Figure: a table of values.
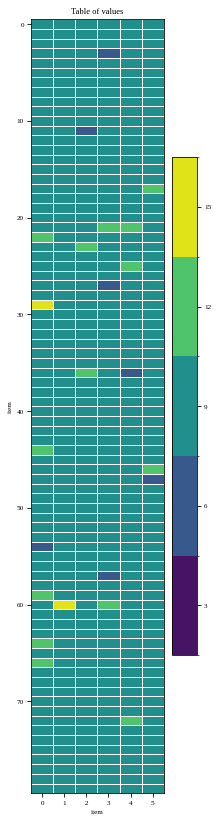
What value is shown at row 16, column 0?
9
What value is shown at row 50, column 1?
9
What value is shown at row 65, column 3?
9
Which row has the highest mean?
60
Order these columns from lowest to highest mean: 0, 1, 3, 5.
3, 5, 1, 0
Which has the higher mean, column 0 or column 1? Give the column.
0
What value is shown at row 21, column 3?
12
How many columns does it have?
6
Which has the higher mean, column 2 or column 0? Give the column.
0
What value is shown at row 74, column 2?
9
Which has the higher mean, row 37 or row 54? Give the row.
37
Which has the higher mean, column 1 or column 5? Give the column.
1
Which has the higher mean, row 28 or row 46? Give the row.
46
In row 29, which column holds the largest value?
0
